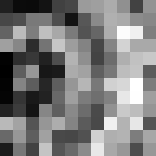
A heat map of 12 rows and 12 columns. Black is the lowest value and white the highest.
Ninth with the highest average: middle right. Ninth with the lowest average: middle left. Slope: up to the right. Odd rows or columns: none. Rings: centred on the middle left.
